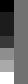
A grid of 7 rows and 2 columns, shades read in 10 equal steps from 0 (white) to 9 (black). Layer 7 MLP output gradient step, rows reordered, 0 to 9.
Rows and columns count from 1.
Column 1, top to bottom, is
9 8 8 7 4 3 0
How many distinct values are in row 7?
2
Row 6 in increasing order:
3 5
